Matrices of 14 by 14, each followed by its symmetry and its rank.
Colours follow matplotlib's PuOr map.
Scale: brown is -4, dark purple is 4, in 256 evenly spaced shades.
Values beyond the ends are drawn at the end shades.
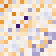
symmetric, full rank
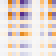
neither, rank one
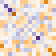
symmetric, full rank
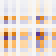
neither, rank one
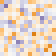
symmetric, full rank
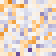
neither, full rank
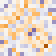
symmetric, full rank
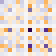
symmetric, rank two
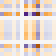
neither, rank one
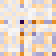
symmetric, rank two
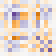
symmetric, rank two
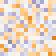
neither, full rank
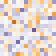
neither, full rank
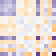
symmetric, rank two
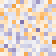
neither, full rank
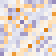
symmetric, full rank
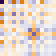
symmetric, rank two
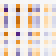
neither, rank one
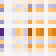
neither, rank one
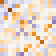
symmetric, full rank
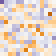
neither, full rank
